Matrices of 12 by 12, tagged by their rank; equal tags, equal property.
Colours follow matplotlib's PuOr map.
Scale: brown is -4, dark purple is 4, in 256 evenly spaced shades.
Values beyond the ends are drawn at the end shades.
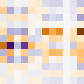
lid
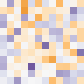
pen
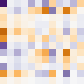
lid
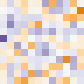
pen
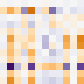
lid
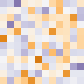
pen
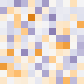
pen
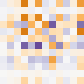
lid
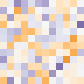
pen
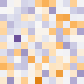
pen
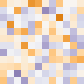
pen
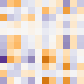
lid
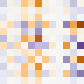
lid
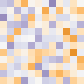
pen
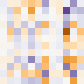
lid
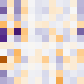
lid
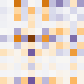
lid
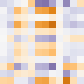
lid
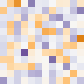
pen
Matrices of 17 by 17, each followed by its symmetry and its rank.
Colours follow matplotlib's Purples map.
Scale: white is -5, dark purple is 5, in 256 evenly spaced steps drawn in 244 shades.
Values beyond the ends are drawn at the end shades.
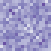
symmetric, full rank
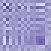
symmetric, rank two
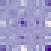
symmetric, rank two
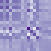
symmetric, rank two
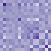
symmetric, rank three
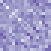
symmetric, full rank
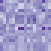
neither, rank three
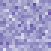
neither, full rank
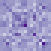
symmetric, rank three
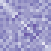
symmetric, full rank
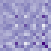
symmetric, rank three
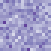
neither, full rank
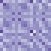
symmetric, rank three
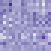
neither, rank three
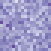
neither, full rank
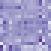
neither, rank three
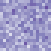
neither, full rank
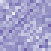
symmetric, full rank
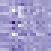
neither, rank three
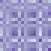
symmetric, rank two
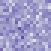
neither, full rank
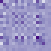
symmetric, rank three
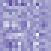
neither, rank three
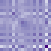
symmetric, rank two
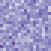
neither, full rank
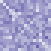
symmetric, full rank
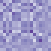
symmetric, rank two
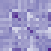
symmetric, rank three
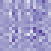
neither, rank three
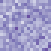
symmetric, full rank
